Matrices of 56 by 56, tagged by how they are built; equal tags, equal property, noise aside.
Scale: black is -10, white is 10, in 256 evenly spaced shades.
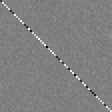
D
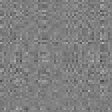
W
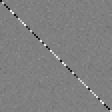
D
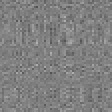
W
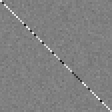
D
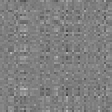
W
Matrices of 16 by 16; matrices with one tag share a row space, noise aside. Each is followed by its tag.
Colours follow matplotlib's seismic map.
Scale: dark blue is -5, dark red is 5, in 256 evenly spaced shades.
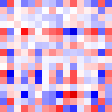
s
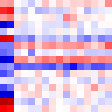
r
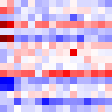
r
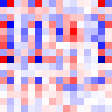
s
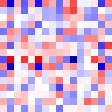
s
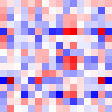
s
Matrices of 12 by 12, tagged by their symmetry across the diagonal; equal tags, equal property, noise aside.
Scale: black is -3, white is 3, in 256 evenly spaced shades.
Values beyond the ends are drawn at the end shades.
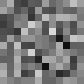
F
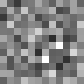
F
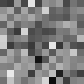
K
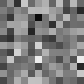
K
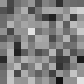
F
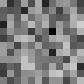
K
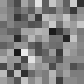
K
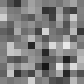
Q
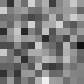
Q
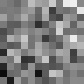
Q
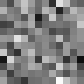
Q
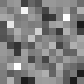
F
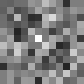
F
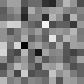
Q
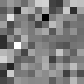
Q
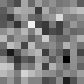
K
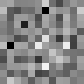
F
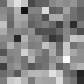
K
